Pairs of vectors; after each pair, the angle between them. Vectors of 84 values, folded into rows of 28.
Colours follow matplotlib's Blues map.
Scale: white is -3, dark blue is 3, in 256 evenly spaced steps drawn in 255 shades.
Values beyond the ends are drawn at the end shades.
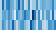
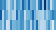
orthogonal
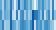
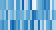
partly aligned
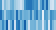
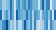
partly aligned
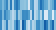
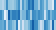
orthogonal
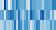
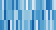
orthogonal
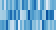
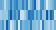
nearly parallel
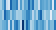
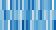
nearly parallel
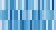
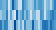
orthogonal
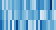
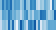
nearly opposite
